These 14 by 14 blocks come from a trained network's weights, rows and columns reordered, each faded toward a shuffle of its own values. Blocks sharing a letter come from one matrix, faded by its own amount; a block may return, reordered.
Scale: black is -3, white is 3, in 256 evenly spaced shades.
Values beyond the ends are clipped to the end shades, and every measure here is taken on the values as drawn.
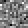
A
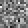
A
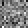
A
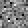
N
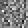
A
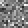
N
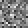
A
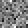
A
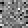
A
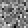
A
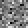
A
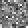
N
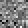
N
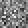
A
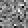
A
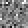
N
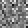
A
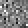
A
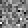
A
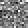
N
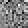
A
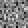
A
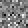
N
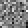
A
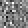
A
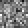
A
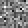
A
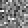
N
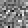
A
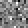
N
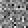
N
